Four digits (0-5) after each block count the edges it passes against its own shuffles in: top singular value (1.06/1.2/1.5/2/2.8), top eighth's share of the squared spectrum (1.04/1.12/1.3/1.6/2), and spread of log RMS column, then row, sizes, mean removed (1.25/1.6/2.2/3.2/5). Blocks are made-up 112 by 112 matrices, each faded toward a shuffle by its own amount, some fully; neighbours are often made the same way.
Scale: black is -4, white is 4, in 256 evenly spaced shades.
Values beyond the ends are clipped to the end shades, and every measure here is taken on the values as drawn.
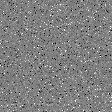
2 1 0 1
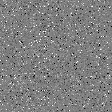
3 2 1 1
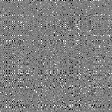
5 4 3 3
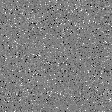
3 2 0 1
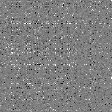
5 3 2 2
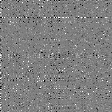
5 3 2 2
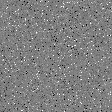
0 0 0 0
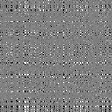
5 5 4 4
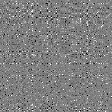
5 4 2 3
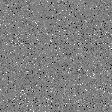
3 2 1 1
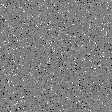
0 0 0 0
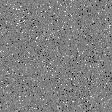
2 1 0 0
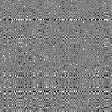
5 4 3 3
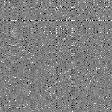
5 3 2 2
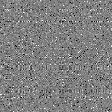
4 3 1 2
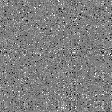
4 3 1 2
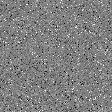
3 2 0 0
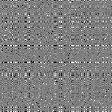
5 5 3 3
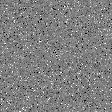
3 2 0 0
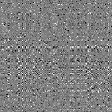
5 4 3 3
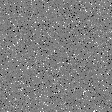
0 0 0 0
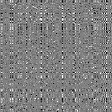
5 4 4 3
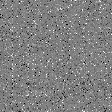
3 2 1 0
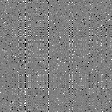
5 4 3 2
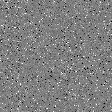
3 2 0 0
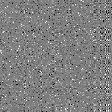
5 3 2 1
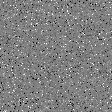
2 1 0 0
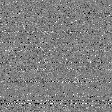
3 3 0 3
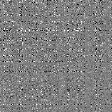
2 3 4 4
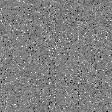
2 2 2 1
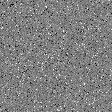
0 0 0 0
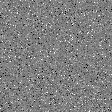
0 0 0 0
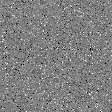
1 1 1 1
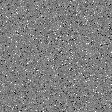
0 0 0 0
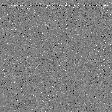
3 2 1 2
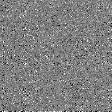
2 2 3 3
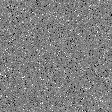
0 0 0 0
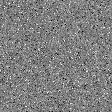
2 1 0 0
